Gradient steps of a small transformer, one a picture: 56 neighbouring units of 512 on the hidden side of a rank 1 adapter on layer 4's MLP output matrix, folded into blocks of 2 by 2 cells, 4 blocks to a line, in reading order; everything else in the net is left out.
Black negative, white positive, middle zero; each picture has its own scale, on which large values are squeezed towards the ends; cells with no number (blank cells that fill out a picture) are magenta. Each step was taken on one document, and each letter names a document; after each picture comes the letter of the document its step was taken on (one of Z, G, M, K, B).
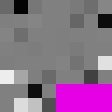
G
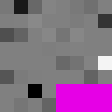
G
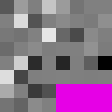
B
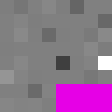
B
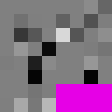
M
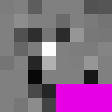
M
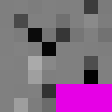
M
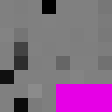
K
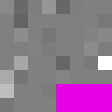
B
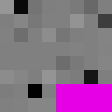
G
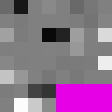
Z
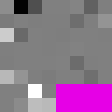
G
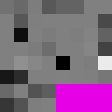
B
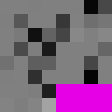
M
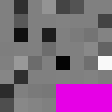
B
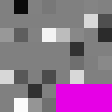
Z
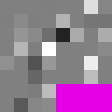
M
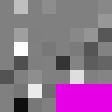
K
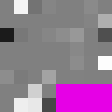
Z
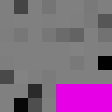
Z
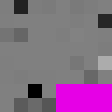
G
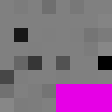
B
